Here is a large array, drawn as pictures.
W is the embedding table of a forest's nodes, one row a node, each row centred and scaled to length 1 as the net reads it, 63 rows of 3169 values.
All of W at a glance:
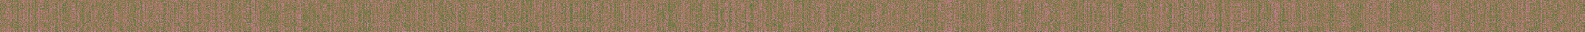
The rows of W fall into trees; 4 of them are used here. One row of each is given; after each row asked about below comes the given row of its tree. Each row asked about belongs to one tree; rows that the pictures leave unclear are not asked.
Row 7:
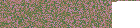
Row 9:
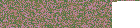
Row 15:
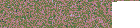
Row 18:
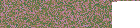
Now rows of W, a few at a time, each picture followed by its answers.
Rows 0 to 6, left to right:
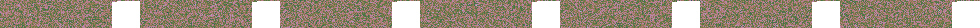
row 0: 18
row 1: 15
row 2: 15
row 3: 7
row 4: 15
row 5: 18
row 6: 9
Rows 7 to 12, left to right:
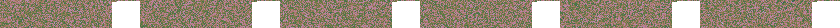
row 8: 7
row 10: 9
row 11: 9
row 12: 15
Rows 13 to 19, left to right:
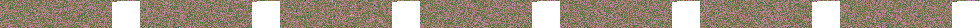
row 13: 9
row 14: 18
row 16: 9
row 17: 9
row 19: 9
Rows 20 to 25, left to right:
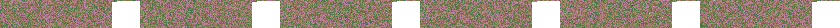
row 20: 7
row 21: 9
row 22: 18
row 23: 18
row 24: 18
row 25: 7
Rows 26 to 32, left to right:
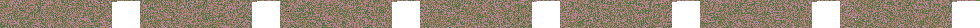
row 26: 7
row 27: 9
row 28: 7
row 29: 18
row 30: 18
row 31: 7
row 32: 18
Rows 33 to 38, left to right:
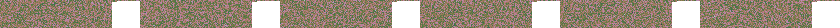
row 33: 7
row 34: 18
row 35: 9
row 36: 7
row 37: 7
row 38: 18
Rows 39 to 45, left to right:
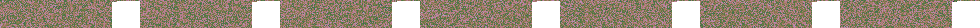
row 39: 9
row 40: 18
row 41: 18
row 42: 18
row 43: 7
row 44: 7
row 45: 15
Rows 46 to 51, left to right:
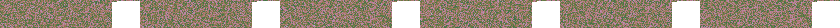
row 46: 9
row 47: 9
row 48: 15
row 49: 18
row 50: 9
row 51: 15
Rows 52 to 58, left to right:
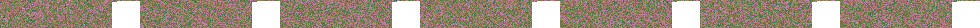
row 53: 9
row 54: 7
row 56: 7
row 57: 18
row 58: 7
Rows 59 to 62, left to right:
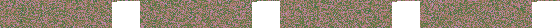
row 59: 7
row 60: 9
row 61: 18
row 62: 7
